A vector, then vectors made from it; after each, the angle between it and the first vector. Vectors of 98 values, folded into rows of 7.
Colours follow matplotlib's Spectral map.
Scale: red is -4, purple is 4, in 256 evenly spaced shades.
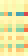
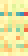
nearly parallel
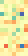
partly aligned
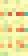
nearly opposite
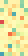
orthogonal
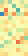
partly aligned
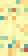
orthogonal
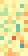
partly aligned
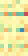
nearly parallel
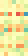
nearly opposite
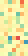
orthogonal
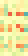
nearly opposite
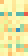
nearly parallel
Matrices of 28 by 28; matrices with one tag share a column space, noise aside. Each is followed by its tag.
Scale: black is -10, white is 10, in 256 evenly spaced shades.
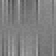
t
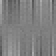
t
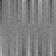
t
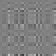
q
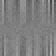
t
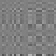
q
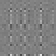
q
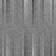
t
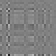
q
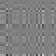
q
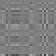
q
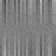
t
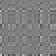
q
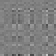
q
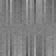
t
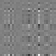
q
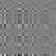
q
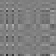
q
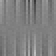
t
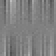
t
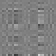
q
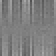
t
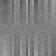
t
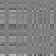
q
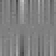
t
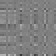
q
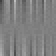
t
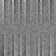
t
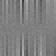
t
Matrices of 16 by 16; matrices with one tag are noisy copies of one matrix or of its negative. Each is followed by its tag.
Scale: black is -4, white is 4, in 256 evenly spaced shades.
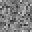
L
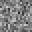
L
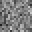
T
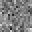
T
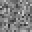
L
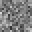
T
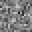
L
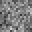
T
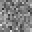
T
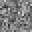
L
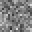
T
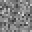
L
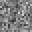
L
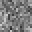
T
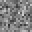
L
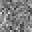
T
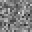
L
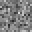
L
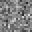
L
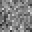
T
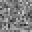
L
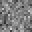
T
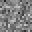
L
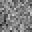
T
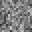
T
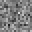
L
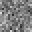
T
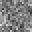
T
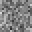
T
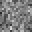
T
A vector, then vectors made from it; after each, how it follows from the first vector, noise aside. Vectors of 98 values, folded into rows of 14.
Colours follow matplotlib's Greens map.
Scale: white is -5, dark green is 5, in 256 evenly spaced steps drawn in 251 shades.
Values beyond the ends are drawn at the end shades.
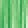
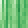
reversed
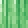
reversed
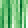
scaled up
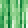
scaled up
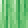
reversed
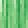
reversed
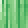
reversed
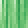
reversed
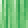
reversed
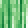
scaled up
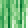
scaled up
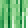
scaled up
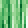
scaled up
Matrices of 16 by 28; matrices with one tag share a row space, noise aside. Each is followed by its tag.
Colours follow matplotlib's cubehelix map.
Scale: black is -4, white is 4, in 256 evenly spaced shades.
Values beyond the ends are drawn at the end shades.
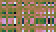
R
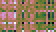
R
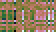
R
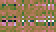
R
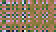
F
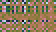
F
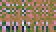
F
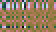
F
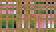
R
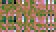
R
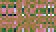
R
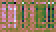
R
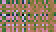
F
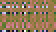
F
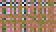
F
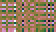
R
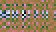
F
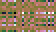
R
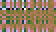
F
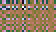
F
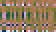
F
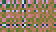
F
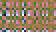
F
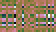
R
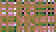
R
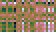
R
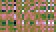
R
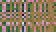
F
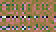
F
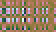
F
